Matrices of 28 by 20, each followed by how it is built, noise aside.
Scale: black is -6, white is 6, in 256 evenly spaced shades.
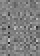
low rank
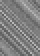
Toeplitz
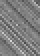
Toeplitz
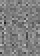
low rank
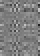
low rank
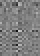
low rank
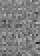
low rank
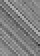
Toeplitz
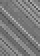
Toeplitz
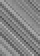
Toeplitz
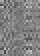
low rank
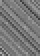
Toeplitz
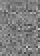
low rank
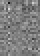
low rank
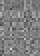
low rank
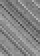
Toeplitz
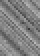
Toeplitz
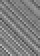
Toeplitz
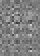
low rank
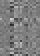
low rank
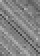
Toeplitz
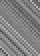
Toeplitz
